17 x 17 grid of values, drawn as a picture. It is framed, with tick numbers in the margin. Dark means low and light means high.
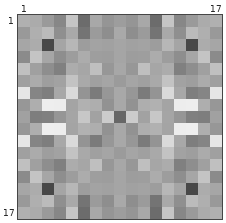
There is no overall slope. It mirrors both left to right and top to bottom. The distribution is heavy-tailed on both sides.
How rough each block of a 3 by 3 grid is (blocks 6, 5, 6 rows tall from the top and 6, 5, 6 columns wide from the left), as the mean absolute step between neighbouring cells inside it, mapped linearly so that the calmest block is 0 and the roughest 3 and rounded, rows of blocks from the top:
101
323
101
